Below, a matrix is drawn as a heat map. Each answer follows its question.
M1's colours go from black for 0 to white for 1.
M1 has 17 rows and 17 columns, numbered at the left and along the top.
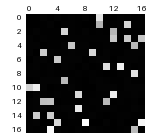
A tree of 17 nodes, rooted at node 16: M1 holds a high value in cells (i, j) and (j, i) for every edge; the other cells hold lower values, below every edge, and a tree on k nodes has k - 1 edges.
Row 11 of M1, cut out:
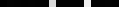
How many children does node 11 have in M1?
1
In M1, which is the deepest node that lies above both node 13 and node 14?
3
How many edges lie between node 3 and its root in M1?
1
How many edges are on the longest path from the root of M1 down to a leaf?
5
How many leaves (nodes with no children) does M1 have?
5
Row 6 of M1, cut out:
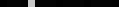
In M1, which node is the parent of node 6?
4
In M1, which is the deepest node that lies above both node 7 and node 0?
3
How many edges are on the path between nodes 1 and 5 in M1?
5
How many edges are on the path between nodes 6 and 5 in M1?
7
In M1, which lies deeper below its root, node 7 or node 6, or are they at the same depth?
node 7
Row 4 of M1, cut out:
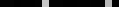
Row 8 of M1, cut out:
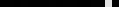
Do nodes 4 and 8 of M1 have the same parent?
yes
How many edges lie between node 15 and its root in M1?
1
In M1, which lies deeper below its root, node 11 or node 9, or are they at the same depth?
node 9
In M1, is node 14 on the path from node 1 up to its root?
yes
